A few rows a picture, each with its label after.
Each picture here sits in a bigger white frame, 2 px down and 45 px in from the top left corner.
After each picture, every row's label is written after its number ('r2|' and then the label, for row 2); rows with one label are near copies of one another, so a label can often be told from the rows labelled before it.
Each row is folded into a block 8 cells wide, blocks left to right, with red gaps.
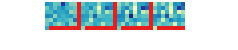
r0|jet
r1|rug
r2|rug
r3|rug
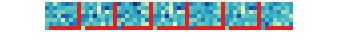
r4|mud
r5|rug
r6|jet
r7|rug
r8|jet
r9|rug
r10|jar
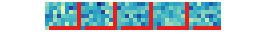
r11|rug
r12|jet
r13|mud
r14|jar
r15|mud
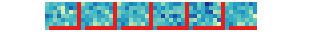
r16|rug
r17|jar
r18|jar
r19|mud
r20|jet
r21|jar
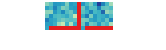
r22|jar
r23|jet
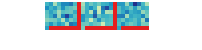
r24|mud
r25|rug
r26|jet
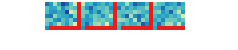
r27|jet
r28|jar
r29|mud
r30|jar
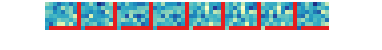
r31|jar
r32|jet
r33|mud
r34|mud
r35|rug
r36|rug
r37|rug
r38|jet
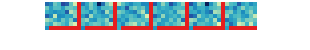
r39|jet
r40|jet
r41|jar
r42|jet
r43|jet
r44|jar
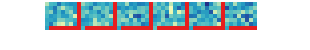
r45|jar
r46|jar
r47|mud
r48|rug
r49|jet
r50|mud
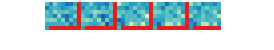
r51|mud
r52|mud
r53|jar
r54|jar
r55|jar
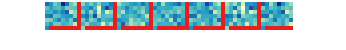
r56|jet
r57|rug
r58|jar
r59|mud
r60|jet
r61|rug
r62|jet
